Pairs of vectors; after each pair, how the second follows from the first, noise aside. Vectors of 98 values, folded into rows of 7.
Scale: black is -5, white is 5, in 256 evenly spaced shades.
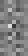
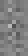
shrunk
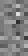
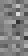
copied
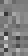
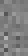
shrunk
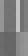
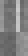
copied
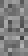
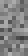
sign-scrambled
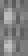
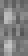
copied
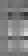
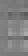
shrunk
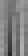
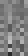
sign-scrambled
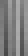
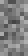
shuffled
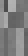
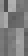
copied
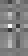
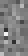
shuffled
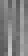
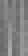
shrunk
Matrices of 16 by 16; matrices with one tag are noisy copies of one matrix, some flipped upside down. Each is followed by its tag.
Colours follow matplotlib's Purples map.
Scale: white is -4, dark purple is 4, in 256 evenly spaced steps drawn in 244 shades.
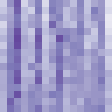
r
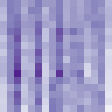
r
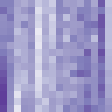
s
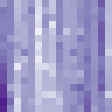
s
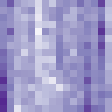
s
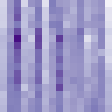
r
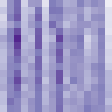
r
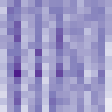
r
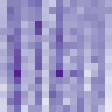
r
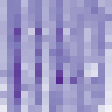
r
